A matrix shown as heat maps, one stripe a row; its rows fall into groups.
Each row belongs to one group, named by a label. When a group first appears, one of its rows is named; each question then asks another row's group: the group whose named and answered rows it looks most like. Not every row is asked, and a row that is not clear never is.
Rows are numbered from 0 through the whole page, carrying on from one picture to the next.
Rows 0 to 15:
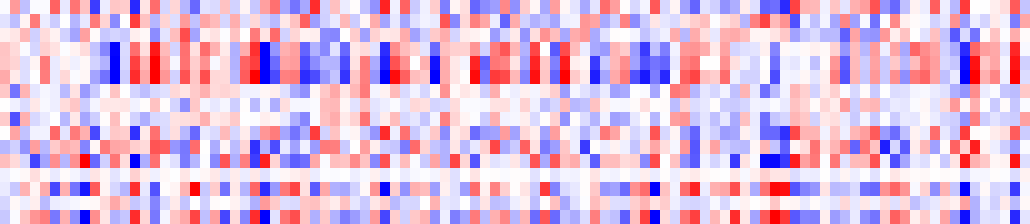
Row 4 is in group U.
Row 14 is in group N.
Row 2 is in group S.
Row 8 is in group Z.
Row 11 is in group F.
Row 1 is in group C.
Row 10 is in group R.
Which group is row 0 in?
F
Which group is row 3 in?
U
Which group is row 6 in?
Z
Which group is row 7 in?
R
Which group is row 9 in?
F
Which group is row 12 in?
C
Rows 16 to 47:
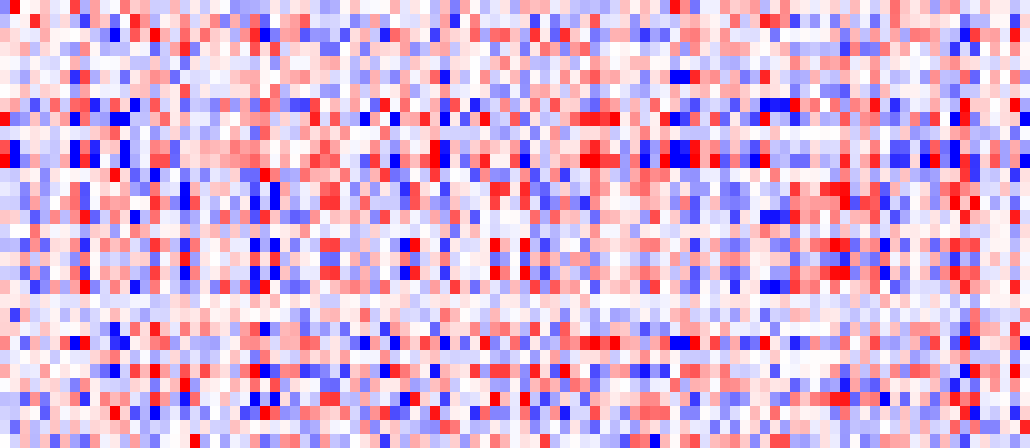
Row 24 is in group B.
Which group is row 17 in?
C
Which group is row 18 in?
U
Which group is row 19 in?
S
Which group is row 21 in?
B
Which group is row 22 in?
S
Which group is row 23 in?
F
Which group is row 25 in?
N
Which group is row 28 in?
N
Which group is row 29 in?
R
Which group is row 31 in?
F
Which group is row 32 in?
C
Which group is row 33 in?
R
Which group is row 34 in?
S
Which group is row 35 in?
R
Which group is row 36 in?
F
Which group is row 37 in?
S
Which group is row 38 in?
Z
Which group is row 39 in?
U
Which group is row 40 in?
B
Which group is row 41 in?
N
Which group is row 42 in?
U
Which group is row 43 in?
S
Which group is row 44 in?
R
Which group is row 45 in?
N
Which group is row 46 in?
Z
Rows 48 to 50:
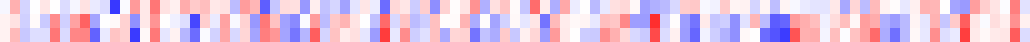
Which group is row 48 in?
U
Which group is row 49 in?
F
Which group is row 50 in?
F
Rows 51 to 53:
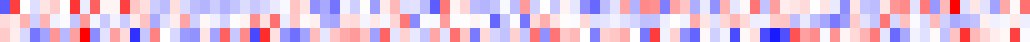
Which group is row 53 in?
F
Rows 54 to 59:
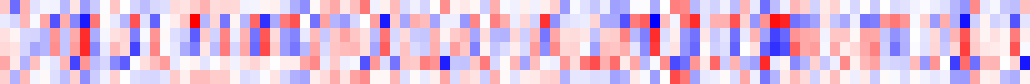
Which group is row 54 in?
Z
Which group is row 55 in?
C
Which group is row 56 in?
F
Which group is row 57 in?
F
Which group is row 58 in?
B
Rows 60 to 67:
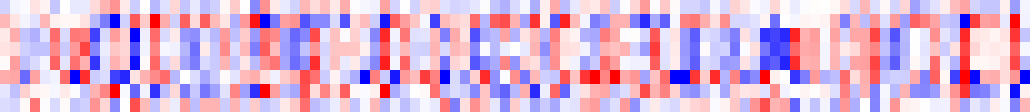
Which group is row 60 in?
N
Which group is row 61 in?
U
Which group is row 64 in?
F
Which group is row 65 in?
B
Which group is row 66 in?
N
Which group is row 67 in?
C
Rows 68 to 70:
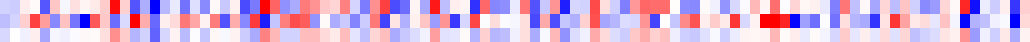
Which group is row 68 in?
N
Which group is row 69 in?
C
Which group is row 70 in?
N
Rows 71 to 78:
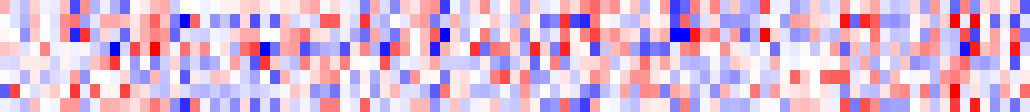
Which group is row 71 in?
B
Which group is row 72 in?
R
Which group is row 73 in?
B
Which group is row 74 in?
U
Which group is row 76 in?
R
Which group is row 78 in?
R
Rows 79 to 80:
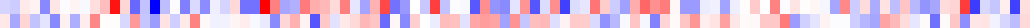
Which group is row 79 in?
N
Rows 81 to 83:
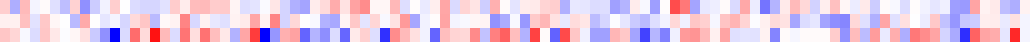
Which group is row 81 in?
Z
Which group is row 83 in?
U
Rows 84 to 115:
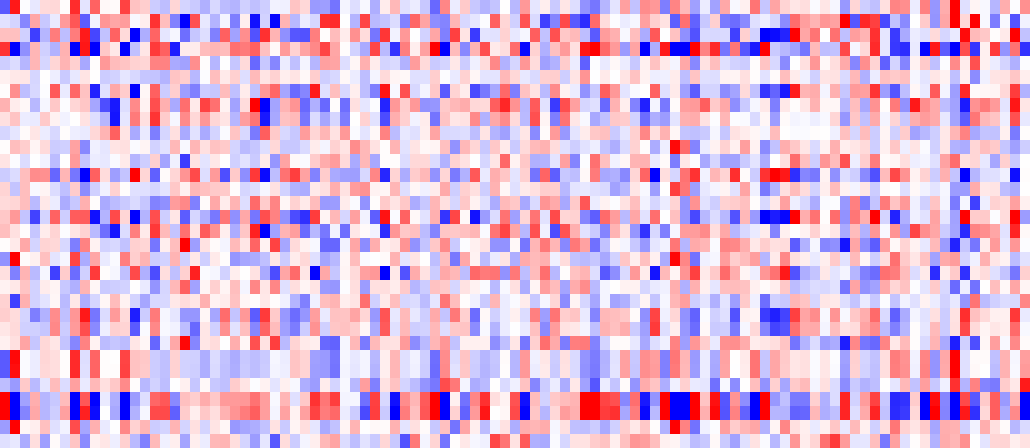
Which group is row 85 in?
R
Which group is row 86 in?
F
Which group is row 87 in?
B
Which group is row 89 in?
S
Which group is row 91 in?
U
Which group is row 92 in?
U
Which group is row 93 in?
N
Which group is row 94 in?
Z
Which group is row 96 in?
C
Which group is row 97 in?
Z
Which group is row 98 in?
S
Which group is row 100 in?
U
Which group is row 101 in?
S
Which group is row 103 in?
C
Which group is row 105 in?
Z
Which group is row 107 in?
F
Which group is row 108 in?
S
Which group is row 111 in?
Z
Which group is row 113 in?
B
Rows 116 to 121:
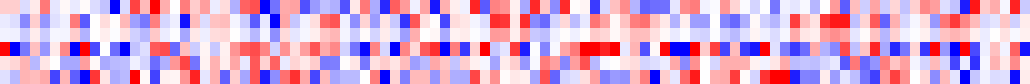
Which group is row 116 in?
U
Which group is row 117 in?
R
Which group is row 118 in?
R
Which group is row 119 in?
B
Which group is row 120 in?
S
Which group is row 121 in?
C
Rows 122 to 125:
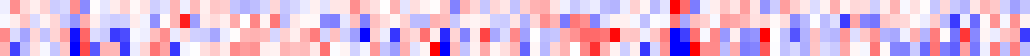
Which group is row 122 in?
Z
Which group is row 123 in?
S
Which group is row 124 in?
B
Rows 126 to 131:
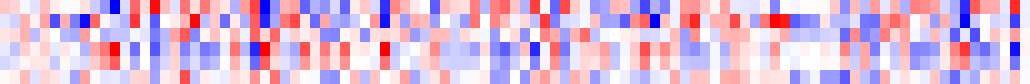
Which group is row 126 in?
U
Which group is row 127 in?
C
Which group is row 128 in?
S
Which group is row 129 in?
N
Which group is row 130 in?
N
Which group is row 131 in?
S
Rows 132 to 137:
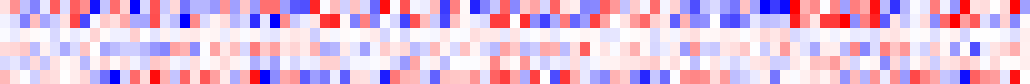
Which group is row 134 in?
C
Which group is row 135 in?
S
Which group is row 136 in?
R
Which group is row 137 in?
U
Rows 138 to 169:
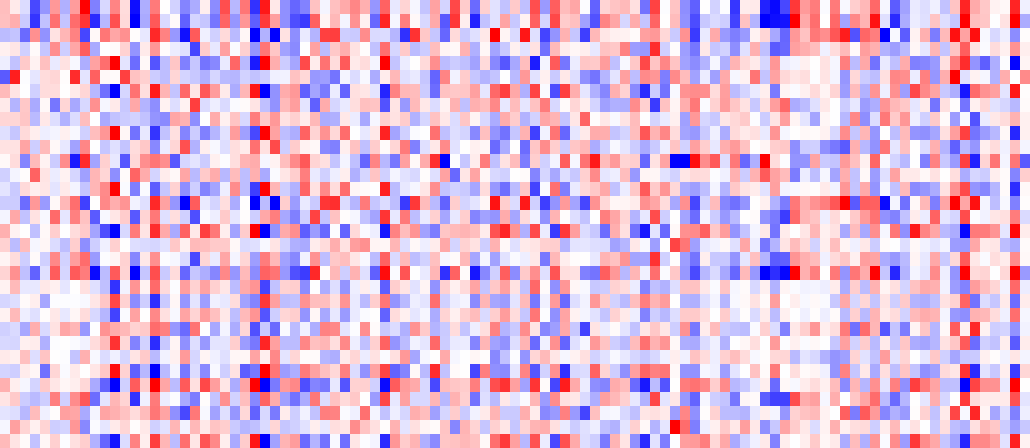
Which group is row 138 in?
F
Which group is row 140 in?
R
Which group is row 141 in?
F
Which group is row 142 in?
N
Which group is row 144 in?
U
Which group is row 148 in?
S
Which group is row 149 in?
B
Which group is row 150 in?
C
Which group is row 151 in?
N
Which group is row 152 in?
R
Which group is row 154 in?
U
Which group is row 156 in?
F
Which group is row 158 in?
U
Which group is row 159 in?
N
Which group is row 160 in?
U
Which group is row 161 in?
R
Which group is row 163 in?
S
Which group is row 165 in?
U
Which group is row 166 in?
F
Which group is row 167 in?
R
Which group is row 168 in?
Z
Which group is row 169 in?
U
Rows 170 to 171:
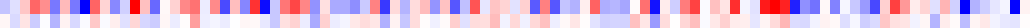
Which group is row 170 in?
C
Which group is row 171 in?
C
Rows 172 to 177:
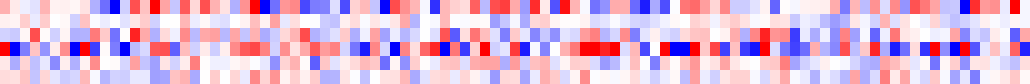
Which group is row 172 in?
U
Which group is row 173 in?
S
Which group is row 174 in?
C
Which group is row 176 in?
C
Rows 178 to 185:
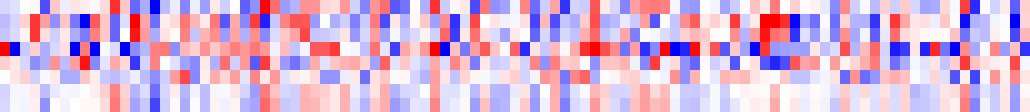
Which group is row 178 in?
N
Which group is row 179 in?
C
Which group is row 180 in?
C
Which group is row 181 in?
B
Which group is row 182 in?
F
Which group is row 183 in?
S
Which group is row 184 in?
N
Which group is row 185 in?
N
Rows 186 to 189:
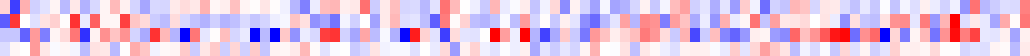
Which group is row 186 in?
Z
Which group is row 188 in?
R
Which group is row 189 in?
C
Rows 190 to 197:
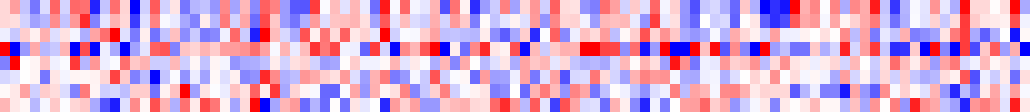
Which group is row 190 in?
F
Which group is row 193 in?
B
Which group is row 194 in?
Z
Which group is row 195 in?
N
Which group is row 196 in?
S
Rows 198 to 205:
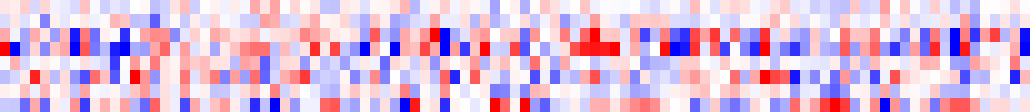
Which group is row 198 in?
S
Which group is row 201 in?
B
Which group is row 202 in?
U
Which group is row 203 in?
C
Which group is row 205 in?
R
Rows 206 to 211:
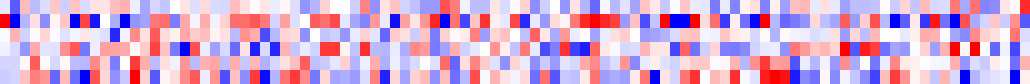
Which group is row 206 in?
Z
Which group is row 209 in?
R
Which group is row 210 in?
C
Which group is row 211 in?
C
